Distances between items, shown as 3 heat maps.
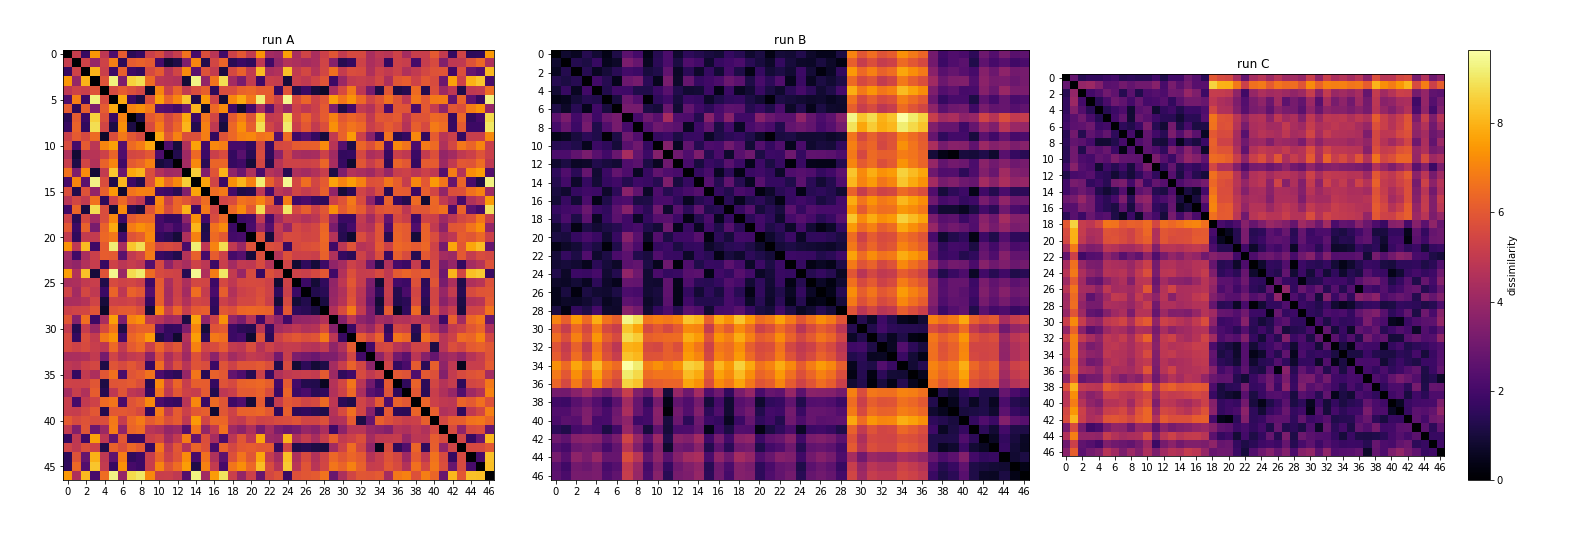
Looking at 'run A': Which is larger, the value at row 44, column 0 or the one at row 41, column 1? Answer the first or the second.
the second
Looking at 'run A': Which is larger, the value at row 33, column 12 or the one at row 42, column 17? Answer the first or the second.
the first
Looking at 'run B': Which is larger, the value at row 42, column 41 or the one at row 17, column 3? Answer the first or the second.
the second
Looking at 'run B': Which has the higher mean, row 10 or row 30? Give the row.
30
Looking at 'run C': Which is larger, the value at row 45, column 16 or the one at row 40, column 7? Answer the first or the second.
the second
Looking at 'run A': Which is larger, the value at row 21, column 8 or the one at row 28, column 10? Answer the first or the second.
the first
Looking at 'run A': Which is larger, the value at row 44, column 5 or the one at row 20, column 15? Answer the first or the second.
the first
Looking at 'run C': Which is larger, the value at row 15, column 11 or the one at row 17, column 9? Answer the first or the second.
the first
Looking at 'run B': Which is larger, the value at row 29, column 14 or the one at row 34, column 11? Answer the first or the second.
the first
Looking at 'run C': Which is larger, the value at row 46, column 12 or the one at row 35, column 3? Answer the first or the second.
the first
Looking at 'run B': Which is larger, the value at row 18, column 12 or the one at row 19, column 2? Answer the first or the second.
the first
